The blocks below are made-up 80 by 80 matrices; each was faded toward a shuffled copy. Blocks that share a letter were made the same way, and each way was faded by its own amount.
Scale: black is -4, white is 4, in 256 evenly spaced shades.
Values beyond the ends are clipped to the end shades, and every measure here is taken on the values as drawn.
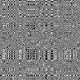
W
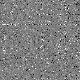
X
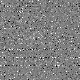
X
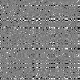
W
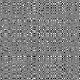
W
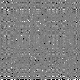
W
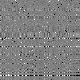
W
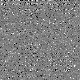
X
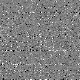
X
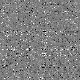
X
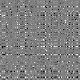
W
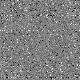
X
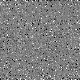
X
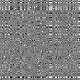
W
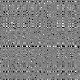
W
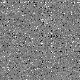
X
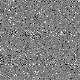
X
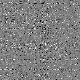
X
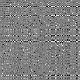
W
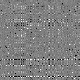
W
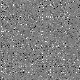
X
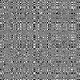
W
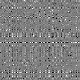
W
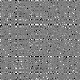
W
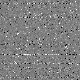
X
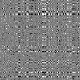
W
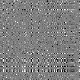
W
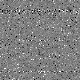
X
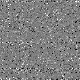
X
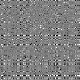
W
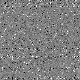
X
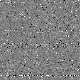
X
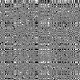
W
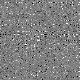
X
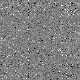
X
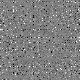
X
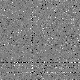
X
